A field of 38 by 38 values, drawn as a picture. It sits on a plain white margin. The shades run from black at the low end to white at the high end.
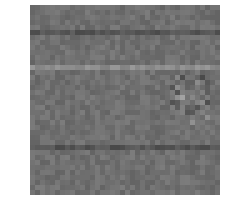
In the middle right lies a patch that is rougher than the rest. Rows 6, 13 and 29 stand out from the rest. The middle right is the roughest part. The distribution is heavy-tailed on both sides. No overall slope runs across the table.
